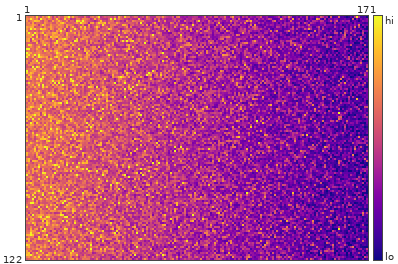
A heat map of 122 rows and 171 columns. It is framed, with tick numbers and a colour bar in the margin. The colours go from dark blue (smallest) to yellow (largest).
The texture is fine-grained noise. The field climbs toward the left. There are no regular stripes. No row or column stands out.
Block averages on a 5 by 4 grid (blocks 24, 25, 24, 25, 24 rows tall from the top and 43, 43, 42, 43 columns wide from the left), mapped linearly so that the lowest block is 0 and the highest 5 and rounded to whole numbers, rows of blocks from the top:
5320
5320
5320
5320
5320
